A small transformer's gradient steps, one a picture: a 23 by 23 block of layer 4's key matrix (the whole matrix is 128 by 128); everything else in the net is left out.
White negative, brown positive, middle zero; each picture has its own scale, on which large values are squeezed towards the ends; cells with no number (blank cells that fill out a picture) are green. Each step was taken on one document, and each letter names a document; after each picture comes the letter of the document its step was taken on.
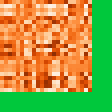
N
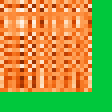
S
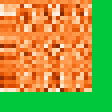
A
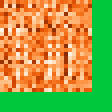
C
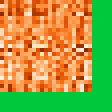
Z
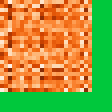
S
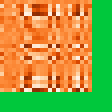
A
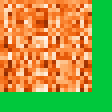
Z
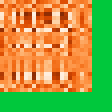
N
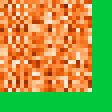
C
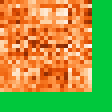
Z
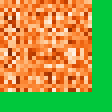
C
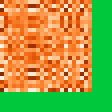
S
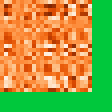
N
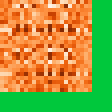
C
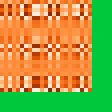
N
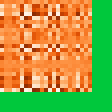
A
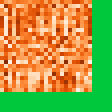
C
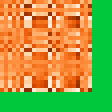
N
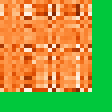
A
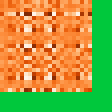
A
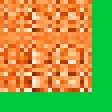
A
